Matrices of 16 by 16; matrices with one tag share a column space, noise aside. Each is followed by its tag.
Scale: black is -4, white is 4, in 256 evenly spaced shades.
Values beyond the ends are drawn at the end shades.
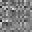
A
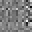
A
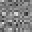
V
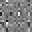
V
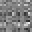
V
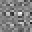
V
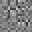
A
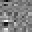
V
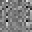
A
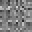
A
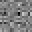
V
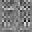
A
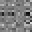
V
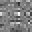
V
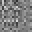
A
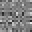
V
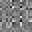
A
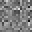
A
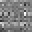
V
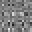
V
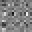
V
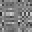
V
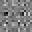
V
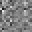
A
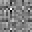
A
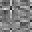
A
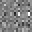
V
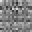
A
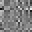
A
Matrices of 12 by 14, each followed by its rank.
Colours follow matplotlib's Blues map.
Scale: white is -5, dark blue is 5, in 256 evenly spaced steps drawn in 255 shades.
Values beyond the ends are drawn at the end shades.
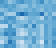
two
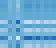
one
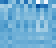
two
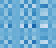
one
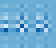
one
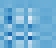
one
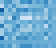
two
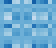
one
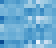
two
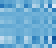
one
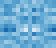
two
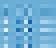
one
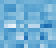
two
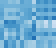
two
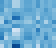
two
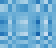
one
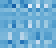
two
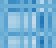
one
